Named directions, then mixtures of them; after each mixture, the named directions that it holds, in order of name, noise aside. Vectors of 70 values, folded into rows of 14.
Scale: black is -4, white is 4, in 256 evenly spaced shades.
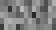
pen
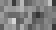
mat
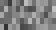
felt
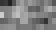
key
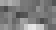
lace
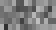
felt, key, pen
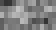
key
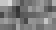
key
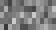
felt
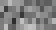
felt, lace, mat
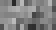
felt, lace, mat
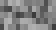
lace, pen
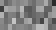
felt, lace, mat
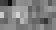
key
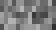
lace, mat, pen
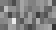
felt, mat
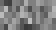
felt, lace, pen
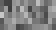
felt, key, pen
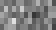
felt, mat, pen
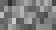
felt, key, mat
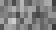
mat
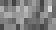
felt, key, lace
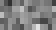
felt, key, lace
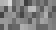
felt, key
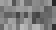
lace, mat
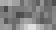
lace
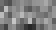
felt, lace, mat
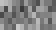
key, lace, pen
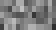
lace, mat, pen
